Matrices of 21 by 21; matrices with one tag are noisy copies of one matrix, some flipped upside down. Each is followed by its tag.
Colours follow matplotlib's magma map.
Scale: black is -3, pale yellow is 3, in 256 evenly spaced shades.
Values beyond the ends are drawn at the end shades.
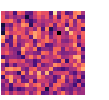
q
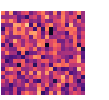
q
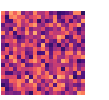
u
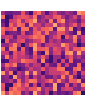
u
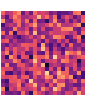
u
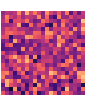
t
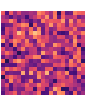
q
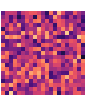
q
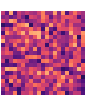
q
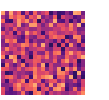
u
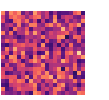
u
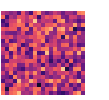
u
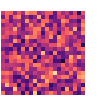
t
